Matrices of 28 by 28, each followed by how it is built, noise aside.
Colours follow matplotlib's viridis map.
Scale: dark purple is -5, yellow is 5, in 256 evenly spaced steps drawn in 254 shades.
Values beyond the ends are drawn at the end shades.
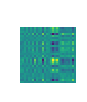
low rank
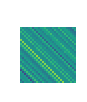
Toeplitz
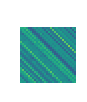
Toeplitz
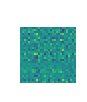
low rank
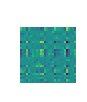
low rank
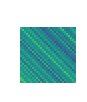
Toeplitz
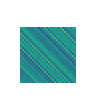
Toeplitz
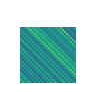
Toeplitz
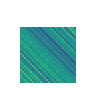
Toeplitz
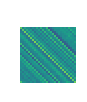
Toeplitz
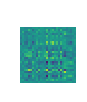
low rank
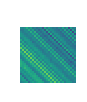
Toeplitz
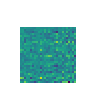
low rank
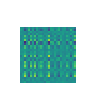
low rank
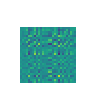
low rank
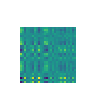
low rank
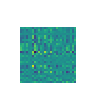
low rank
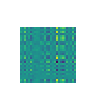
low rank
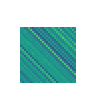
Toeplitz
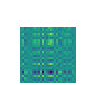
low rank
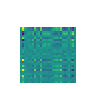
low rank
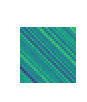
Toeplitz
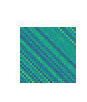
Toeplitz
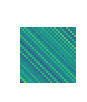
Toeplitz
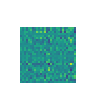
low rank
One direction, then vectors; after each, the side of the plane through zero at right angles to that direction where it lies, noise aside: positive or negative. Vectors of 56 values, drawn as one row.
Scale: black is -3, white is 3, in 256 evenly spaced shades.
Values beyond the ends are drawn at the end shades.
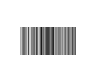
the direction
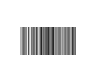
positive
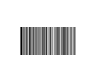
negative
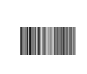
negative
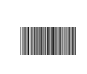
positive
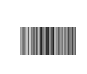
positive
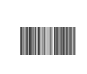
negative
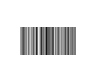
positive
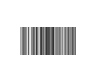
positive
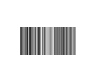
negative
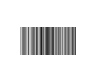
positive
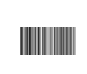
negative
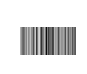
positive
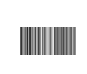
negative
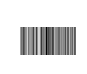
positive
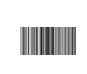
positive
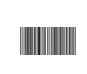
negative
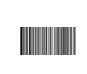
negative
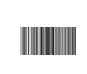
positive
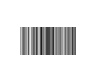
positive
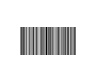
positive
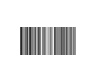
negative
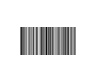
positive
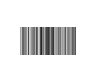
positive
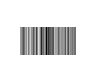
positive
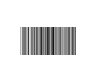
positive
